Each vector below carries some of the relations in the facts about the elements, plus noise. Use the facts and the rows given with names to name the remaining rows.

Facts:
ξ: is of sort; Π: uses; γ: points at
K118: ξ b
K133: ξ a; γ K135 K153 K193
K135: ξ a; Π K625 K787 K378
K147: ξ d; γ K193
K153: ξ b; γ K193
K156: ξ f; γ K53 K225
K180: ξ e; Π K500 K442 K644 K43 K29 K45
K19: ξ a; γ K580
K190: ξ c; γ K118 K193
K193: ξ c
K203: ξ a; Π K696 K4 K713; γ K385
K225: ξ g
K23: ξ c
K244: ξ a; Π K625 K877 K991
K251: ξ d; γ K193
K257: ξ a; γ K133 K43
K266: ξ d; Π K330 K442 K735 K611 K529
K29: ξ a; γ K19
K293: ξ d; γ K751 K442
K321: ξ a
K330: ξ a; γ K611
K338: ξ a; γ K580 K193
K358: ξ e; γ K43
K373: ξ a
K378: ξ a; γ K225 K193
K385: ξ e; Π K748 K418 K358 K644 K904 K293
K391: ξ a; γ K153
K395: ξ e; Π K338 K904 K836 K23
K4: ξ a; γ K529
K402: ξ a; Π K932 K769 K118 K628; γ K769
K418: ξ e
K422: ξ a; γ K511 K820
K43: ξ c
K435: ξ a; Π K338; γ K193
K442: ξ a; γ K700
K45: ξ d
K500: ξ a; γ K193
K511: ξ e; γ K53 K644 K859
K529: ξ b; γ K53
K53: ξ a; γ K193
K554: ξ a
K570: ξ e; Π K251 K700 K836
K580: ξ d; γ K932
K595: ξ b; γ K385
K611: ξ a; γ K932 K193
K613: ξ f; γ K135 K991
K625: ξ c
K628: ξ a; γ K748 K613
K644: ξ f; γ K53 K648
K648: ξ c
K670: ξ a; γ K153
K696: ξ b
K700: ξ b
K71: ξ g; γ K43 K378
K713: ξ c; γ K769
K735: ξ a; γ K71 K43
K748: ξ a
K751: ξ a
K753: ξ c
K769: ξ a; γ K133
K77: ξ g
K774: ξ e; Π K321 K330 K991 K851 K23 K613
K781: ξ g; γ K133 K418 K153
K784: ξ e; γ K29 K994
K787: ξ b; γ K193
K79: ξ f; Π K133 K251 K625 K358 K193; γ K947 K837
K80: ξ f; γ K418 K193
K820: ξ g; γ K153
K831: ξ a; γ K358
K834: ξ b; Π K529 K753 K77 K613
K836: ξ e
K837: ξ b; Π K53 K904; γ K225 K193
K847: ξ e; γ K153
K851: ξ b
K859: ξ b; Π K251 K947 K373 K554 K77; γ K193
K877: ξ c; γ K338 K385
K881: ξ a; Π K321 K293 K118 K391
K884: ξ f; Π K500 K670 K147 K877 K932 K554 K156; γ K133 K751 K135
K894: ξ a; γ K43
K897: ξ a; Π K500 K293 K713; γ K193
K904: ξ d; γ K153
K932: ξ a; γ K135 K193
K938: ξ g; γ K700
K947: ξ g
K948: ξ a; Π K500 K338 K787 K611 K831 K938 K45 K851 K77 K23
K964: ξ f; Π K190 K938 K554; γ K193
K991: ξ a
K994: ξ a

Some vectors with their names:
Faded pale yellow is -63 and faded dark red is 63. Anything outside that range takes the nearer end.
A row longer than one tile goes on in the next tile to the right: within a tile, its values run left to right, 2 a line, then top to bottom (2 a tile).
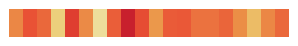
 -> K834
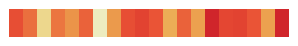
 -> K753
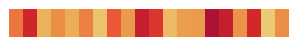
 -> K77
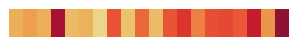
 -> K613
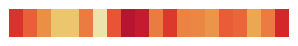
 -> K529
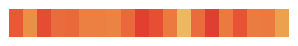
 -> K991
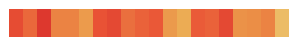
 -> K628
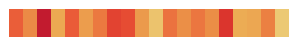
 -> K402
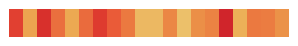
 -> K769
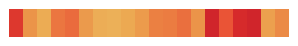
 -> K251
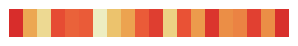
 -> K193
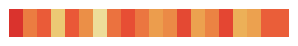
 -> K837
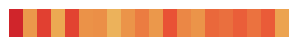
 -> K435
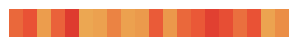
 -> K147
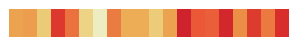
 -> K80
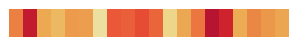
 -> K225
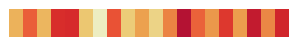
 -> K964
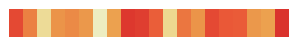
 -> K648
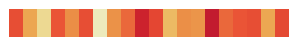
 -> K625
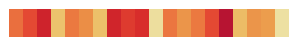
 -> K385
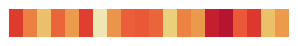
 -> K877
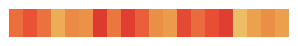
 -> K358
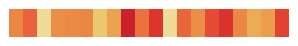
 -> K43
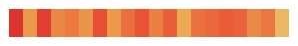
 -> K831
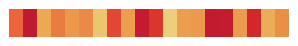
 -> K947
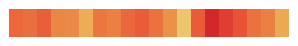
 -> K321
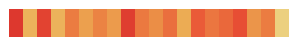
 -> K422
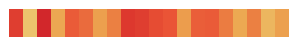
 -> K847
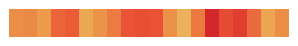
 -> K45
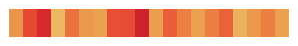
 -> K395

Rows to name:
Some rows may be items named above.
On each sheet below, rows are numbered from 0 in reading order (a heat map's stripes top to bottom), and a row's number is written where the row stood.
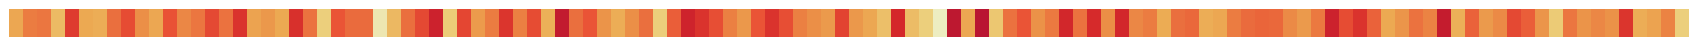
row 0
K266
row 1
K190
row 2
K851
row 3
K644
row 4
K45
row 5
K402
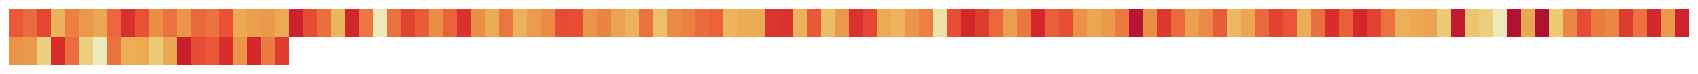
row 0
K784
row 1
K859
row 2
K781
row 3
K696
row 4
K338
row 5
K644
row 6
K80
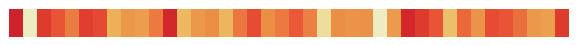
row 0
K133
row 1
K648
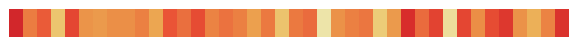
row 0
K897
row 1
K43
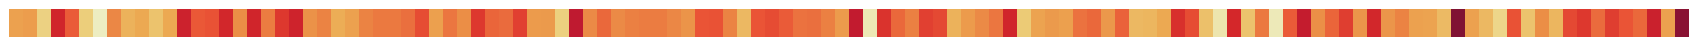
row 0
K80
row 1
K4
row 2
K500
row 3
K133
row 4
K79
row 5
K613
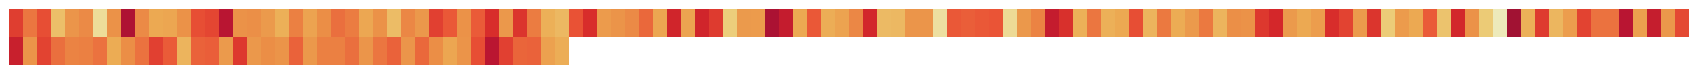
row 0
K595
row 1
K580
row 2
K938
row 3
K225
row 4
K820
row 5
K156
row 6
K611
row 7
K293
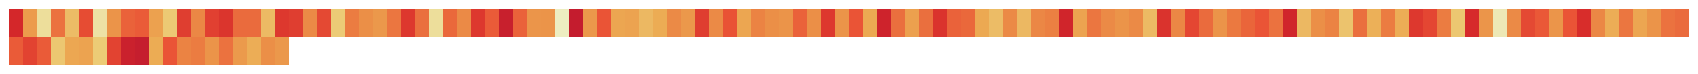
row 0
K713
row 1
K203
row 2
K53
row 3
K769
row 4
K135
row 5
K859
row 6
K511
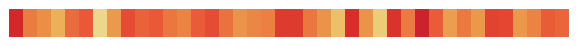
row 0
K787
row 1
K700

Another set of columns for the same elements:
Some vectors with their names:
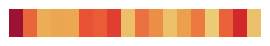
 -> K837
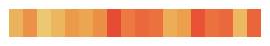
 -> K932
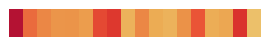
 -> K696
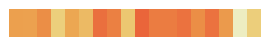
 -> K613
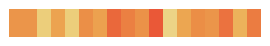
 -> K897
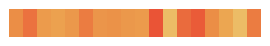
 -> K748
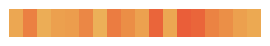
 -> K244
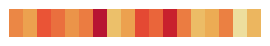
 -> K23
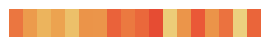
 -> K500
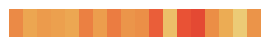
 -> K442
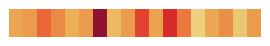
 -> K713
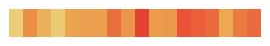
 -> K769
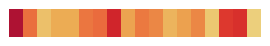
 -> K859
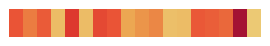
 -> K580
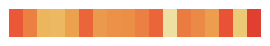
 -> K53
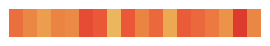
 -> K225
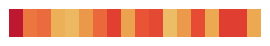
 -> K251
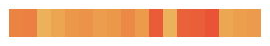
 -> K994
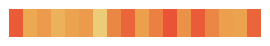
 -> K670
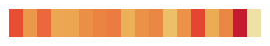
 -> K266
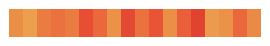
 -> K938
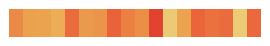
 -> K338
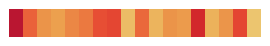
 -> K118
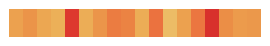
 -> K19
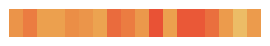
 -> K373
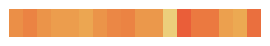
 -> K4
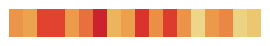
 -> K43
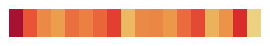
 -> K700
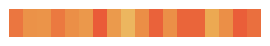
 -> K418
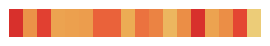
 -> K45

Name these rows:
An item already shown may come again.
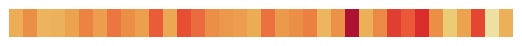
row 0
K135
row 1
K190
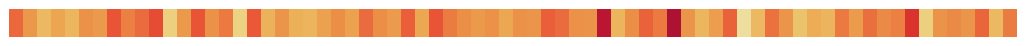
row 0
K500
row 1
K135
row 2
K877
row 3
K435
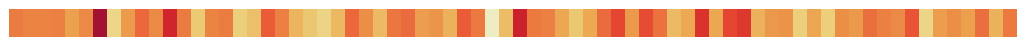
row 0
K648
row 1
K80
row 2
K147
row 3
K897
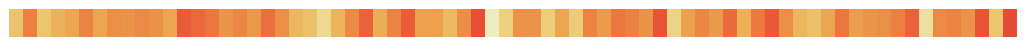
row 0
K402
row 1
K964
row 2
K897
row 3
K53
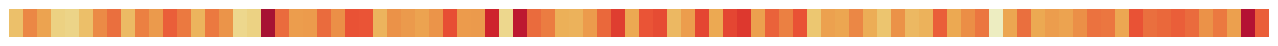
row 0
K884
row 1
K595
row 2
K251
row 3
K644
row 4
K781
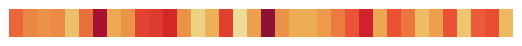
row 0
K193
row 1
K787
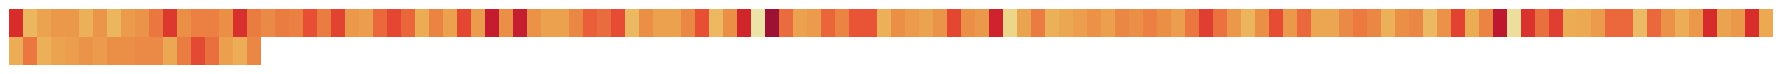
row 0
K847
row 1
K71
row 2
K834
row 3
K595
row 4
K628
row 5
K266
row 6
K293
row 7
K628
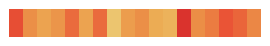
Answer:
K511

